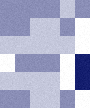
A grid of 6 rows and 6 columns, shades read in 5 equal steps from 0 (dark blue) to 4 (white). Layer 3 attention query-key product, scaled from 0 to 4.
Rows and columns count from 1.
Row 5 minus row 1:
1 1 1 1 1 -2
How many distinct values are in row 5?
3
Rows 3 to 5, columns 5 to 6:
3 4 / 4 0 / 4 0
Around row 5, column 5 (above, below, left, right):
4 2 3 0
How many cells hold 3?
14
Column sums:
16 14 16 16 18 14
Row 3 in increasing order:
3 3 3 3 3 4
